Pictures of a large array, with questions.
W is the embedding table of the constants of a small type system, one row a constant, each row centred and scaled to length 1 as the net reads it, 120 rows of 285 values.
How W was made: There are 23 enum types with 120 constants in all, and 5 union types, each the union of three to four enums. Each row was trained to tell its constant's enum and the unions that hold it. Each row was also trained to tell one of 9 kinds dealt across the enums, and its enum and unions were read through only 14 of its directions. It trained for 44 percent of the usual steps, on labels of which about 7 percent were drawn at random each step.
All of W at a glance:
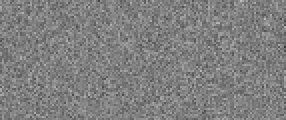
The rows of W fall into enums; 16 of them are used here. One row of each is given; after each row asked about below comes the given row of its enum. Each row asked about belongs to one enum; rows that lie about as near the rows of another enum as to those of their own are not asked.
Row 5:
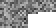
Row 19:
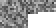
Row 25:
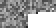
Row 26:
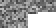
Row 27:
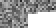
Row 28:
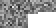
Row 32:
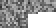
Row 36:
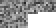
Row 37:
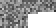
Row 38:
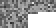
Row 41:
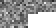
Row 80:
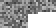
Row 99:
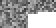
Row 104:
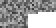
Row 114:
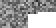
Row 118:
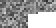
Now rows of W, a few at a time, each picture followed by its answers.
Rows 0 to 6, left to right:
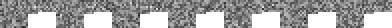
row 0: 5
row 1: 37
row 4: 27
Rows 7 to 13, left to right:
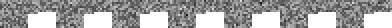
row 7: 37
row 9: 104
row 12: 38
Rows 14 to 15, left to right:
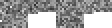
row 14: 27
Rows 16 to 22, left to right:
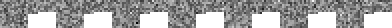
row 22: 41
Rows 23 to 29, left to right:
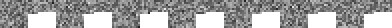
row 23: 118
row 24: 28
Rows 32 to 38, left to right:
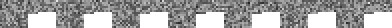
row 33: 80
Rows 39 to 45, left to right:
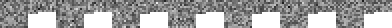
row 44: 80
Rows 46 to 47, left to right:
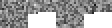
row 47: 114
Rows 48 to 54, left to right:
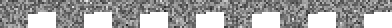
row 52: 37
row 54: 104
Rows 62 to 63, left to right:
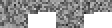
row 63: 19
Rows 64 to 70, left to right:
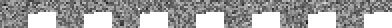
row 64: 25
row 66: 80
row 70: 99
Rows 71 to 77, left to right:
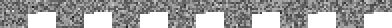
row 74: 27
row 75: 5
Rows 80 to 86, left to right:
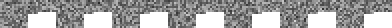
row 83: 38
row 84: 118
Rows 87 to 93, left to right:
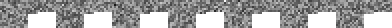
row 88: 104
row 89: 114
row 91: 80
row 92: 118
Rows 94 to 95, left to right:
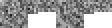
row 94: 19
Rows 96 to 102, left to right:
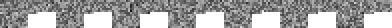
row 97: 27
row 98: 104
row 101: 5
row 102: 32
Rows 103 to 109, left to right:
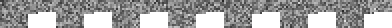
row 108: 37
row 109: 5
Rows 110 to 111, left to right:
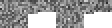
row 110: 118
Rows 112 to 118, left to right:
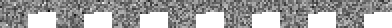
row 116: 99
